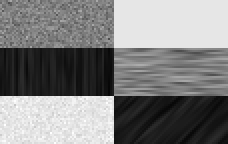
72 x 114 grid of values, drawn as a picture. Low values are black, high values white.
It is made of 3 by 2 panels. Panel 1,1: middling, fine-grained. Panel 1,2: very high, flat. Panel 2,1: very low, streaked downward, faint in contrast. Panel 2,2: middling, streaked across. Panel 3,1: very high, fine-grained, faint in contrast. Panel 3,2: very low, slanting up to the right, faint in contrast.
